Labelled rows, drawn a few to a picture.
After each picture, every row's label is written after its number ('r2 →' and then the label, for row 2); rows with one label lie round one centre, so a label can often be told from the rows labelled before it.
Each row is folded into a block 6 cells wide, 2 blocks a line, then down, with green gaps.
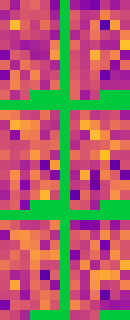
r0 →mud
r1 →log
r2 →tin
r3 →tin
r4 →tin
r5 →log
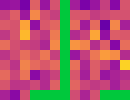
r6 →log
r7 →log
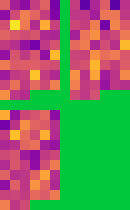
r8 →mud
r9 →log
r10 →mud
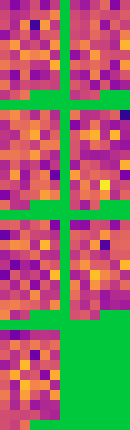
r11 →log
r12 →log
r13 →tin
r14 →mud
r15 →mud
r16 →log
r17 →log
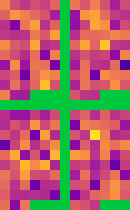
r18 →tin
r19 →tin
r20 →log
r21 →tin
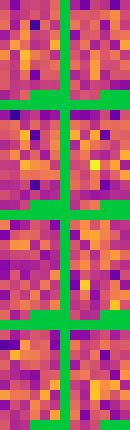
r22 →log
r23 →log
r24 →log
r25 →log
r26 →mud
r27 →tin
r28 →mud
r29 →log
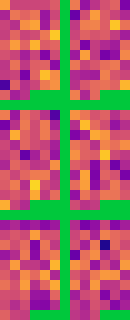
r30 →tin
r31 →mud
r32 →mud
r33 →tin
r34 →log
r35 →log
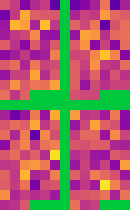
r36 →mud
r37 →log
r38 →log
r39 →mud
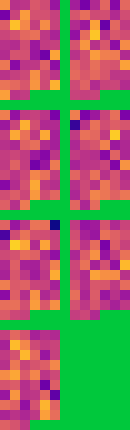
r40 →mud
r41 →log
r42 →mud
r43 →mud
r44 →mud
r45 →log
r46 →tin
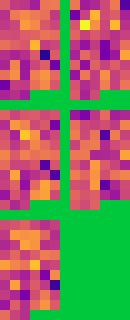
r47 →tin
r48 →mud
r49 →tin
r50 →log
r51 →tin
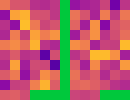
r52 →tin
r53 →log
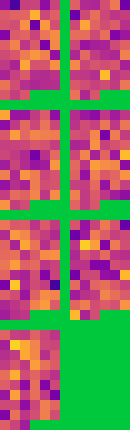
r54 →log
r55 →mud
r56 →mud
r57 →log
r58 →tin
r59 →mud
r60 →tin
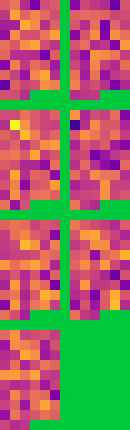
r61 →tin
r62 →log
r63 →tin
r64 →mud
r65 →tin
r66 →tin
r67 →tin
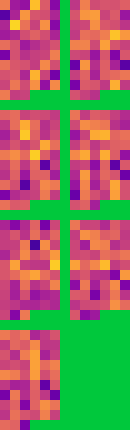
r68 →mud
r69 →tin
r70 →tin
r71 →tin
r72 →log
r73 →tin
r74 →tin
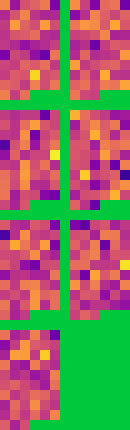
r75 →mud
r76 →mud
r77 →log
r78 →tin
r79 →mud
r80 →log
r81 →mud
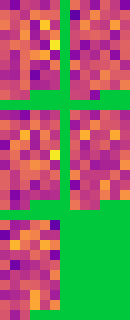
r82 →log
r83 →mud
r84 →log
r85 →mud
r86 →mud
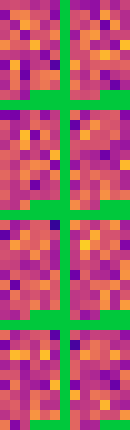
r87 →tin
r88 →log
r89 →log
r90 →mud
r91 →mud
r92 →mud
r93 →mud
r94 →mud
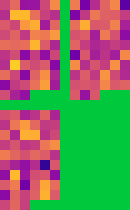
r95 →tin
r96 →mud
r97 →tin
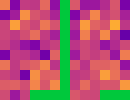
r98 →mud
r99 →mud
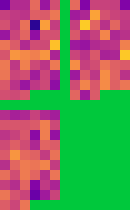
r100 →log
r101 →mud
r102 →log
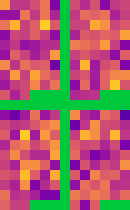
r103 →mud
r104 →tin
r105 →log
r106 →mud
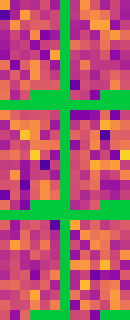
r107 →mud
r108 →tin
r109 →tin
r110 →log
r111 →mud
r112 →tin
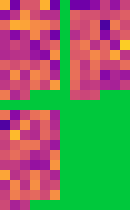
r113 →mud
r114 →log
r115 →mud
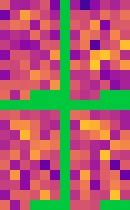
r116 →mud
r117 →log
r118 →tin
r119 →tin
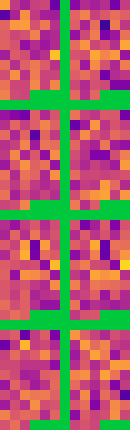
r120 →mud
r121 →log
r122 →log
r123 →mud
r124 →log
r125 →log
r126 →mud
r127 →tin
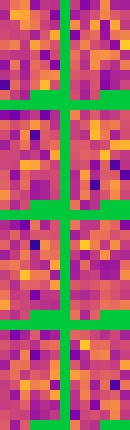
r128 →tin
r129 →log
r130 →log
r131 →tin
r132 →log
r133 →mud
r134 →log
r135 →tin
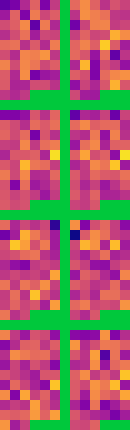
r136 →log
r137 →tin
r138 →log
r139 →log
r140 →mud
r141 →mud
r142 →mud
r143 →log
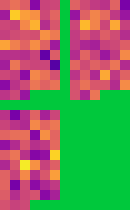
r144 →tin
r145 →mud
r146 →log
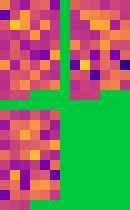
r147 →mud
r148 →tin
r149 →tin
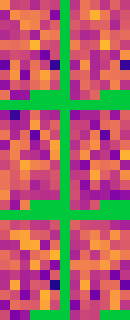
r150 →tin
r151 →tin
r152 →log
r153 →log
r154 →tin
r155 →tin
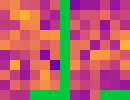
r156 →tin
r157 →log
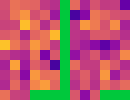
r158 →tin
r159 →mud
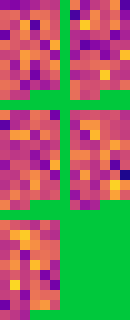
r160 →log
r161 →mud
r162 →mud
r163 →tin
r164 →tin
